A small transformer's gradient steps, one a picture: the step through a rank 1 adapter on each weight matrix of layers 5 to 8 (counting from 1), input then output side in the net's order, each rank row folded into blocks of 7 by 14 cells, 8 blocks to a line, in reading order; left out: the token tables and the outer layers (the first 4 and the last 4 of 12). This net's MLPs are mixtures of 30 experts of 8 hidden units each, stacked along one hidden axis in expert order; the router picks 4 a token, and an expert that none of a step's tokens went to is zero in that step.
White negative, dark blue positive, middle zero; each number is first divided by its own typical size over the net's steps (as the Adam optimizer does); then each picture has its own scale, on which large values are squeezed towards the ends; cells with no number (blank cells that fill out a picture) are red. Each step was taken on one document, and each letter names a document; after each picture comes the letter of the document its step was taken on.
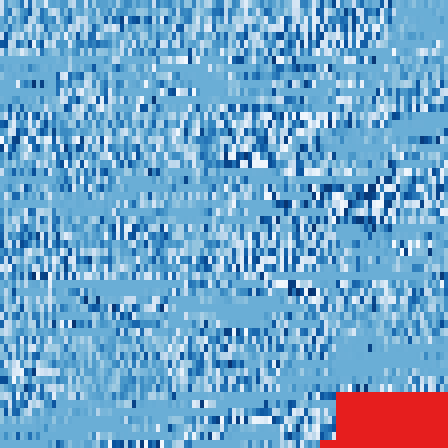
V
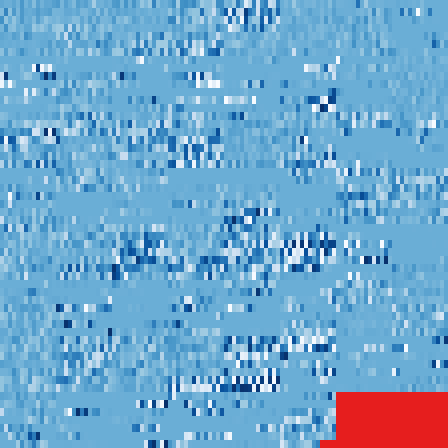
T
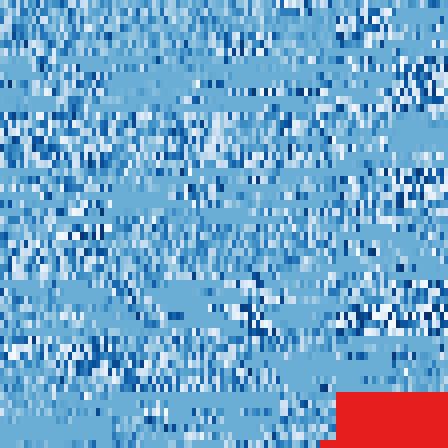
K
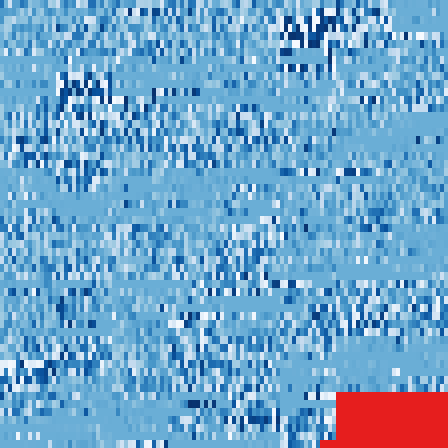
V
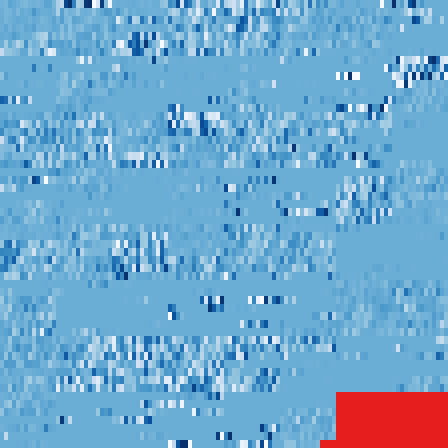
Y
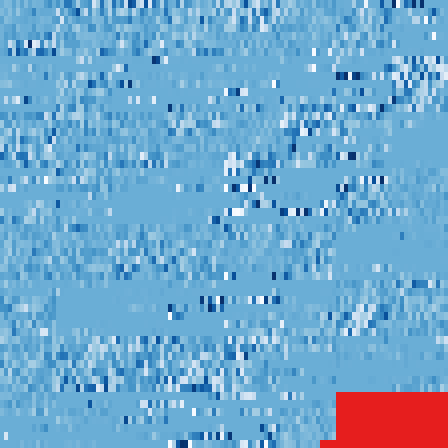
Y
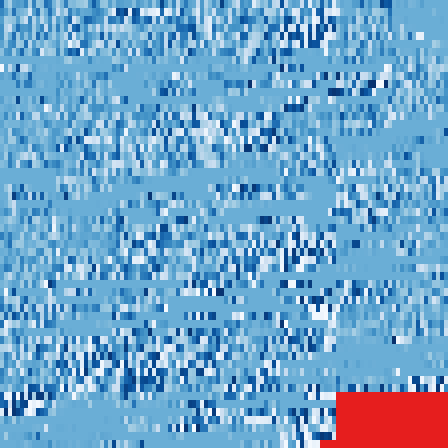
V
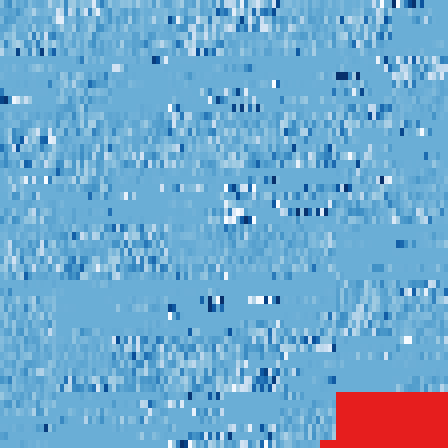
Y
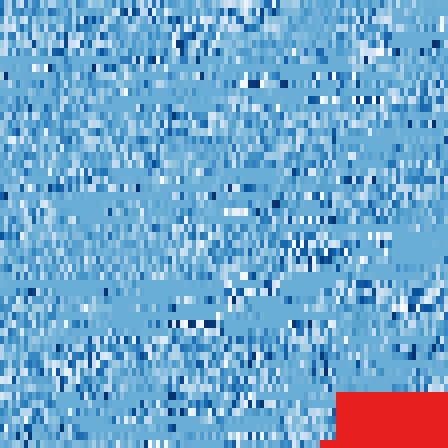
T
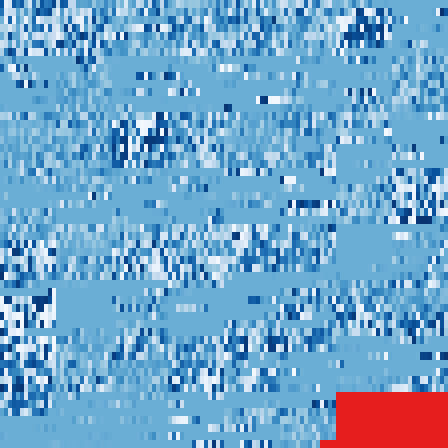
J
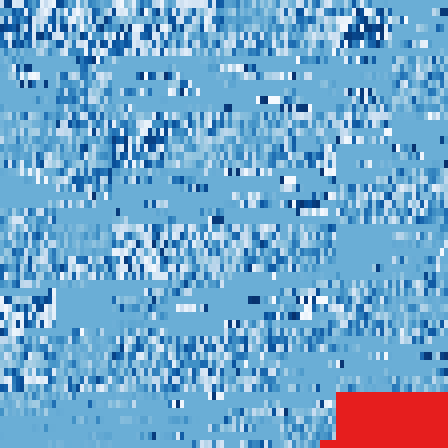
J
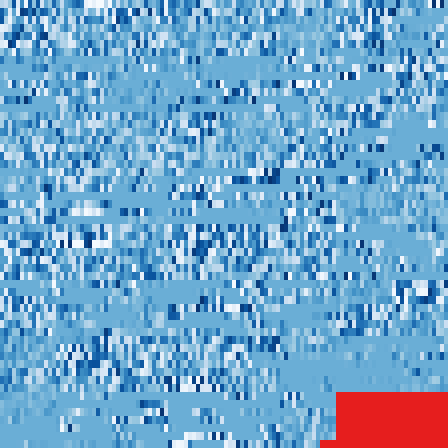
K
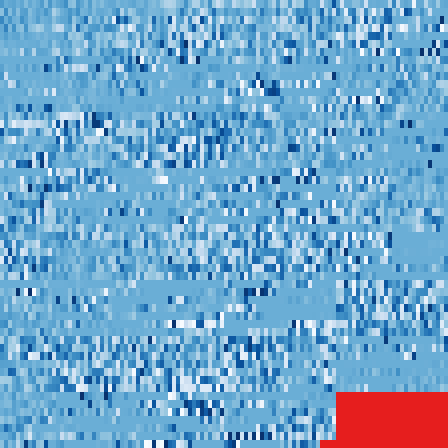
T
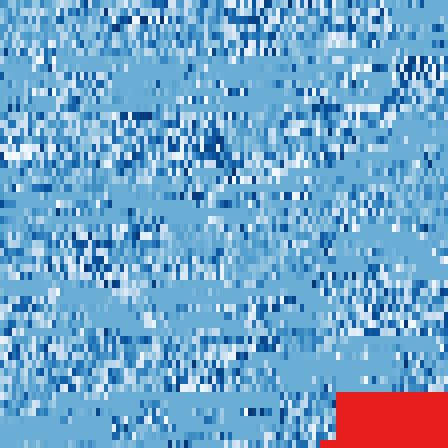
K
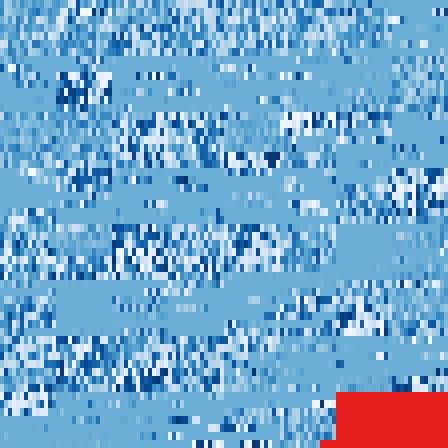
J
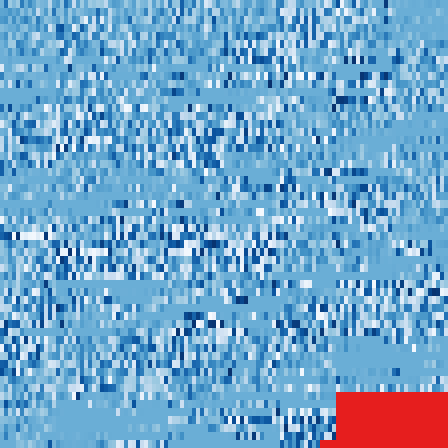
V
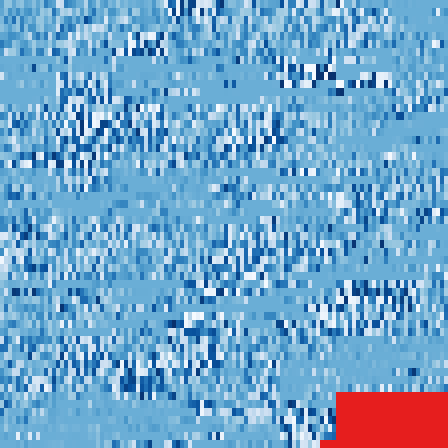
V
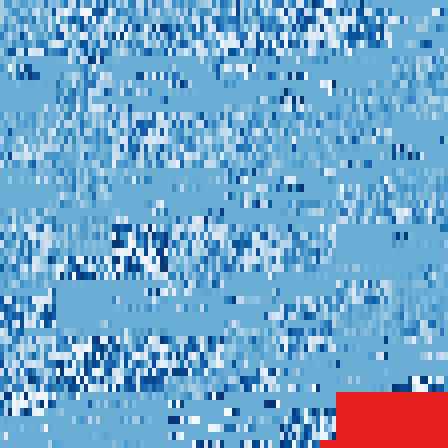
J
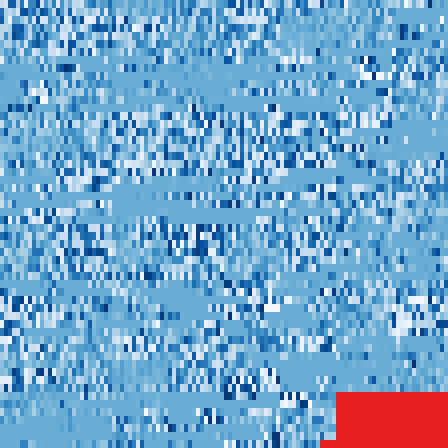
K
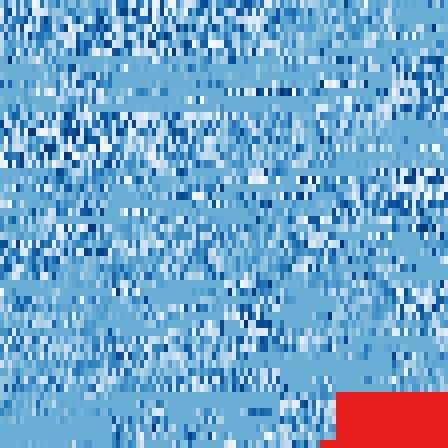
K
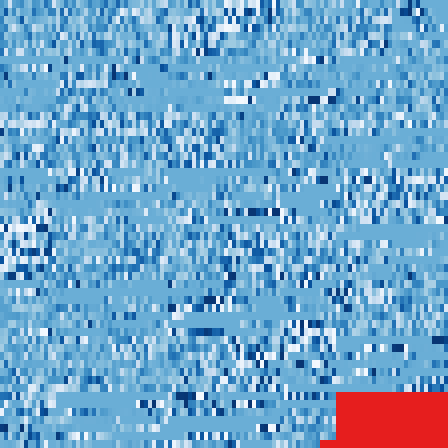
T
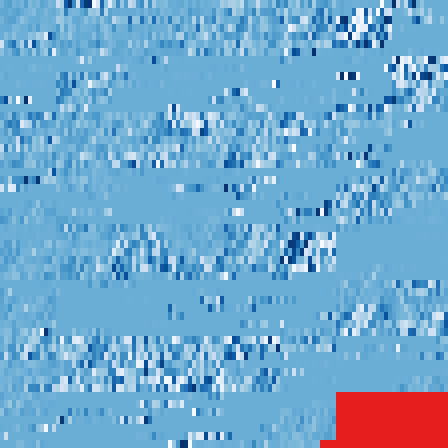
Y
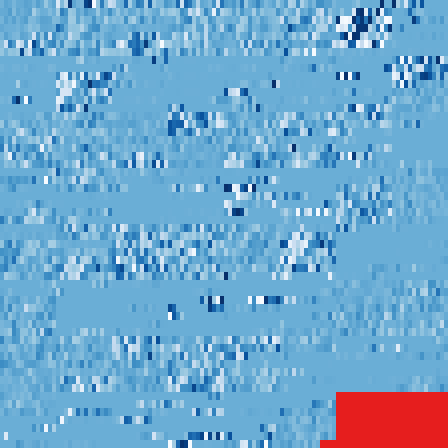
Y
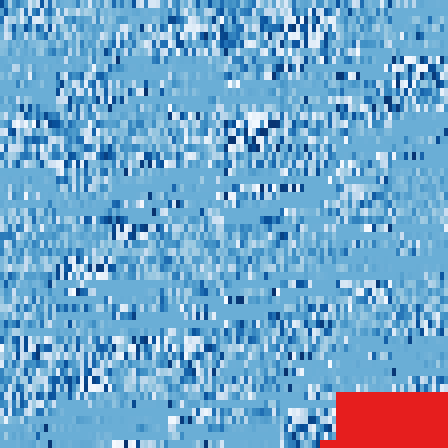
V
